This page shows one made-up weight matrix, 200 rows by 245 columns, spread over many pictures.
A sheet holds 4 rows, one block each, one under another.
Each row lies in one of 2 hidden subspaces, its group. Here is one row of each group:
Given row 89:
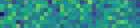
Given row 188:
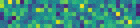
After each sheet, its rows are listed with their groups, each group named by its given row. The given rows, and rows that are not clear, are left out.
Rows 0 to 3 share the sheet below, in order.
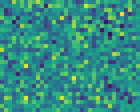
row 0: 188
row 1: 89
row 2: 188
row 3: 188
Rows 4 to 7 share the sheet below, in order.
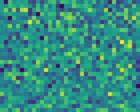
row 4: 188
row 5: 188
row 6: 89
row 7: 89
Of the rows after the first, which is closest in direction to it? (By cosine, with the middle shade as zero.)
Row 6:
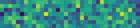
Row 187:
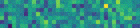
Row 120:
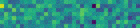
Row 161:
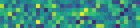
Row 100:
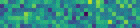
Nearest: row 120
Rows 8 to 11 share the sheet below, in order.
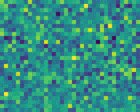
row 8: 188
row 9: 89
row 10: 188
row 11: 188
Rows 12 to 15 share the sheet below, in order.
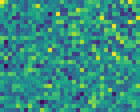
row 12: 89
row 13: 188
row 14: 188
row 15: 89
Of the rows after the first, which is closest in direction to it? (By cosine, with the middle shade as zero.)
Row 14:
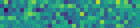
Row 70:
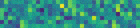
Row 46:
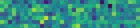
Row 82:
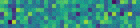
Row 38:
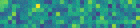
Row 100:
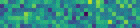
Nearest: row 100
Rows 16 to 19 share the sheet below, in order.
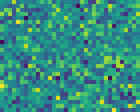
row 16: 89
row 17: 188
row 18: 188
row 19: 89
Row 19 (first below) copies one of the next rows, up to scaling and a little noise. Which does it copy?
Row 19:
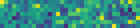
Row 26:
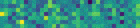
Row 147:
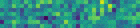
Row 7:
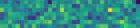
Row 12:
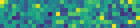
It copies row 12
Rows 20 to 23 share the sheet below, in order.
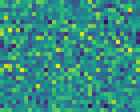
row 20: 188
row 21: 188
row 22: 89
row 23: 188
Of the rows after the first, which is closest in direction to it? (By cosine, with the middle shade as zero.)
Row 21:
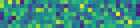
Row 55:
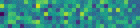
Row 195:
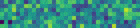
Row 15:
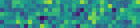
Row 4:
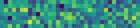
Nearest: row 4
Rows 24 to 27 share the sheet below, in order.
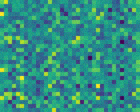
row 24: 89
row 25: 89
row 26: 89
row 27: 89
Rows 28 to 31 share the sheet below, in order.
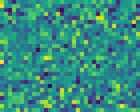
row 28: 89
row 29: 188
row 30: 89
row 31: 89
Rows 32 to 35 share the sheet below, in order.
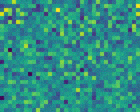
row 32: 89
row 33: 188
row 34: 89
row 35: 89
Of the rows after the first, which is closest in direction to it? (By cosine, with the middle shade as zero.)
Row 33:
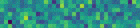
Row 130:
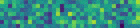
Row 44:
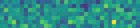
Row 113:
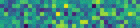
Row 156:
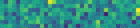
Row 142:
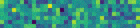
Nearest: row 113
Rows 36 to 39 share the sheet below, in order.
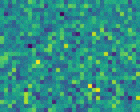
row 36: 188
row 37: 89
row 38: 89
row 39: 188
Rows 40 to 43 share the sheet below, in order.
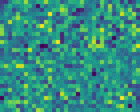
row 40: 89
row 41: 89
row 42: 188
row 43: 89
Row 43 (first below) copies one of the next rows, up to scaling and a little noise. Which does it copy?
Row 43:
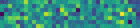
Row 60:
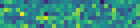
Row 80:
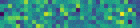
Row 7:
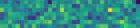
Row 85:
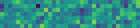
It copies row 80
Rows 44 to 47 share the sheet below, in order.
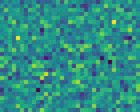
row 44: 188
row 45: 188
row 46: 89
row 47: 89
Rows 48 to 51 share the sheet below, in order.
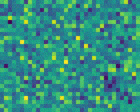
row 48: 188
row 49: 89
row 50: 188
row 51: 188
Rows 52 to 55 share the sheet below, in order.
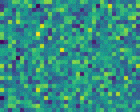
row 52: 89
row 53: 89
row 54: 188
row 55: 89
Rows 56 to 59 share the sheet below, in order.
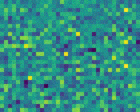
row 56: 188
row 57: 89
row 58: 188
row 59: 89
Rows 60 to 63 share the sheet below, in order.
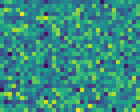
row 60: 89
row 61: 188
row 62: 188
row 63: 89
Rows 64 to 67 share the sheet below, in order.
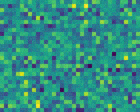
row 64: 188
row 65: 89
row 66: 188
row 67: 188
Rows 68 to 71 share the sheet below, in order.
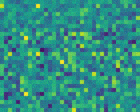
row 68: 89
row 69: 188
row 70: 188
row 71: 188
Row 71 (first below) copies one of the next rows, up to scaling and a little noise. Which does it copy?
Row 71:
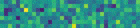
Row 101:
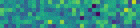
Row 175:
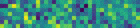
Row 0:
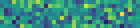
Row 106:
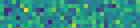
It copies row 106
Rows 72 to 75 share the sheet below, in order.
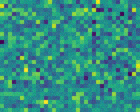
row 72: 89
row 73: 89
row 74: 188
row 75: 89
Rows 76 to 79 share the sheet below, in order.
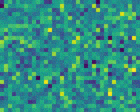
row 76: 89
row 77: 89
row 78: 188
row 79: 89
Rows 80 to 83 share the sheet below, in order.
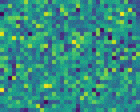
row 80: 89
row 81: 89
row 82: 188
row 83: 89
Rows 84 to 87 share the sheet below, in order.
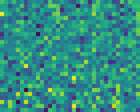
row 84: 89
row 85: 89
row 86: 188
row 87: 188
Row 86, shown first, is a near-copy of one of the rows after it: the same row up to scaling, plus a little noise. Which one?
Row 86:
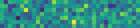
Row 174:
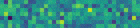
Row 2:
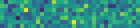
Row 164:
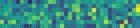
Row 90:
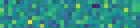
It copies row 2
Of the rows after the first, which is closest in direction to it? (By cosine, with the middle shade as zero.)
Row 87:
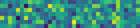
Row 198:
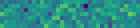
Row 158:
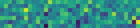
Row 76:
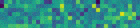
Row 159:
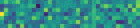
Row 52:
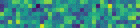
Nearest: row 158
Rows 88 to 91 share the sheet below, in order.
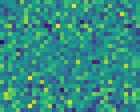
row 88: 188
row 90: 188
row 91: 188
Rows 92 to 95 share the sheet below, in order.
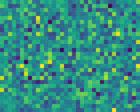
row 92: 188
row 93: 188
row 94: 188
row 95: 89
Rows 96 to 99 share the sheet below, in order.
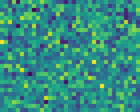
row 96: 188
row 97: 89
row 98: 89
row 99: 89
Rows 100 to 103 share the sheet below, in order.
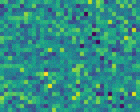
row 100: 188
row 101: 188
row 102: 89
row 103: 89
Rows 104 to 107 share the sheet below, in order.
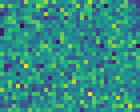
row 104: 89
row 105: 89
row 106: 188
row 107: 188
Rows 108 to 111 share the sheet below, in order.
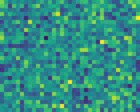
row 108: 89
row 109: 188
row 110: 188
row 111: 188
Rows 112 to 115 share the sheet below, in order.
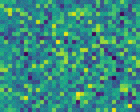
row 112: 89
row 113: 188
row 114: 188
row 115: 89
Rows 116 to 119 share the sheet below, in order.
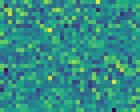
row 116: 89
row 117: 89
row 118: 188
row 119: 89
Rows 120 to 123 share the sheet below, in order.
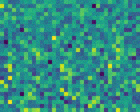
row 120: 89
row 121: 188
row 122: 89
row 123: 188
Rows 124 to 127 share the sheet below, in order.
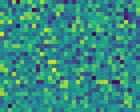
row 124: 188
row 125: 89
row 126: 89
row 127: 188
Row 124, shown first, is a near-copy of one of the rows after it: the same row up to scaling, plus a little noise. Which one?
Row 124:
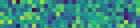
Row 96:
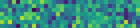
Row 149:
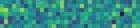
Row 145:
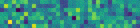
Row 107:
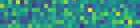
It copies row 96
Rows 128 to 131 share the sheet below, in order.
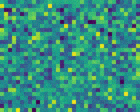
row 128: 89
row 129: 89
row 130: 89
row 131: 188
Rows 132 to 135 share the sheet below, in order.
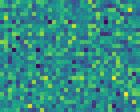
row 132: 188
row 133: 188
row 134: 188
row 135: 188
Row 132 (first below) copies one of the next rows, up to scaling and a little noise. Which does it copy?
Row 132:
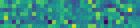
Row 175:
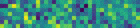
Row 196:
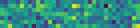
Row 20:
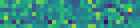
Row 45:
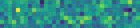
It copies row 20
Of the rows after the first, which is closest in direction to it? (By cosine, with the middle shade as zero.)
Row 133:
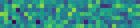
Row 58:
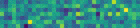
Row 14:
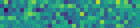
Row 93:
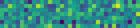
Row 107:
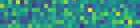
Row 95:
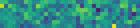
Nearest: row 93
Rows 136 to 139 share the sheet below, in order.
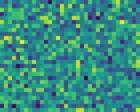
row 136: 89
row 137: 89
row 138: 188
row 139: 188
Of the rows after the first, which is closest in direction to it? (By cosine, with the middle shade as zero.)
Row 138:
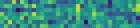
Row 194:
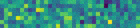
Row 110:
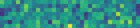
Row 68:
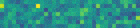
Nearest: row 194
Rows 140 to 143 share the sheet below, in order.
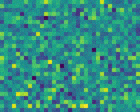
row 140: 89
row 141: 89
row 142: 89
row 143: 188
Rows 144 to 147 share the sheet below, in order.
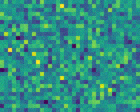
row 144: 188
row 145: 188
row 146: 89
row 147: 89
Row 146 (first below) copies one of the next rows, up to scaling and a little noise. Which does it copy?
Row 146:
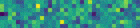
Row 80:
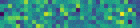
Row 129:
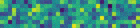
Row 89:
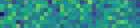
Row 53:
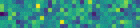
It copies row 53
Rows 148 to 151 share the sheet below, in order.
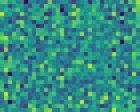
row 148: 89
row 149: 188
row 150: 188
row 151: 188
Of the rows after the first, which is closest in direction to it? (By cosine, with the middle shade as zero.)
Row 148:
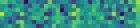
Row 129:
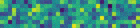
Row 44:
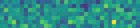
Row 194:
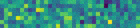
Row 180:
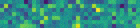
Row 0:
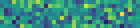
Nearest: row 129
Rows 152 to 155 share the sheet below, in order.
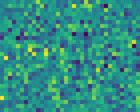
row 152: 188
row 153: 188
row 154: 188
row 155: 89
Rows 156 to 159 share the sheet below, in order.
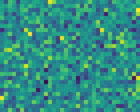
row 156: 188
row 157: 89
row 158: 188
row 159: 89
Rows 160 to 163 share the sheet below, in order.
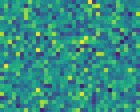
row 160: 188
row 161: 89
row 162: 188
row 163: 89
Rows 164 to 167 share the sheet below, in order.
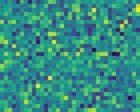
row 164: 188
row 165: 89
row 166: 188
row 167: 188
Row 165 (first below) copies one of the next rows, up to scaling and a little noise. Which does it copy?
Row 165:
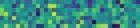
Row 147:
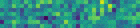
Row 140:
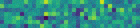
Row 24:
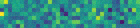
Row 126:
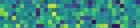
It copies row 126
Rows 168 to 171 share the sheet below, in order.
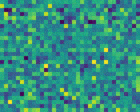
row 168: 89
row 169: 188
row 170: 89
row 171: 188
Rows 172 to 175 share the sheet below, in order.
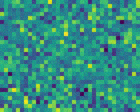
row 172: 89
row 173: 188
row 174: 188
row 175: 188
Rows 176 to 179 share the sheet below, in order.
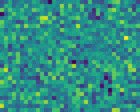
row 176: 89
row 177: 188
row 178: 188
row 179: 89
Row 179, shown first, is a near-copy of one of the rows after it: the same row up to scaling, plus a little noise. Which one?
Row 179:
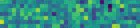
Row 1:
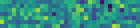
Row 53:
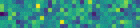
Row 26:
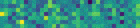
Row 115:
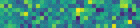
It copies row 1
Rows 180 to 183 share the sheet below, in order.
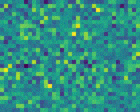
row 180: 89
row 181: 188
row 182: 188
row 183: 89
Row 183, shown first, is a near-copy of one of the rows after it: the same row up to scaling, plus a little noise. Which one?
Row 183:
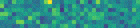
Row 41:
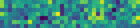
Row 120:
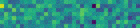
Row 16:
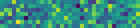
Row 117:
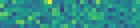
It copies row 117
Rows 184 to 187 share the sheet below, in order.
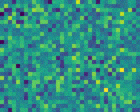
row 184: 89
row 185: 89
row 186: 188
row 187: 188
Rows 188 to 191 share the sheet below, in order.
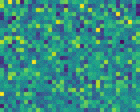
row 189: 89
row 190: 188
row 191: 188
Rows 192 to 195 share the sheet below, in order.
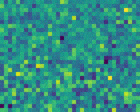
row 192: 188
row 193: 89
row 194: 188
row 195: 188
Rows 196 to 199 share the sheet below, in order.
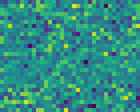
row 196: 188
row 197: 89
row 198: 188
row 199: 89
